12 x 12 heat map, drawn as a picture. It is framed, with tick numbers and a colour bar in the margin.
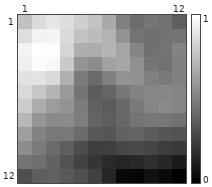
Stripes: none. Mirror symmetry: none. Average level on the scale: 50%. Ninth with the lowest average: bottom right. Grain: blotchy. Ninth with the highest average: top left. Slope: up to the top left.
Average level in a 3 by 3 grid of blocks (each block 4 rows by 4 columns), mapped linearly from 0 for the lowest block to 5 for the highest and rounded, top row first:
532 / 422 / 200
